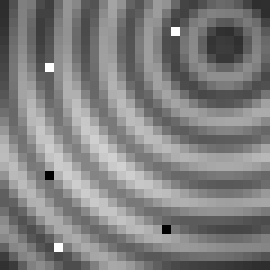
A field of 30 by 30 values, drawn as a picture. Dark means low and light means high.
Histogram: bell-shaped. Ninth with the lowest average: top right. Lone odd cells: 5, 3 higher and 2 lower than their neighbours. Mirror symmetry: none. Rings: centred on the top right.
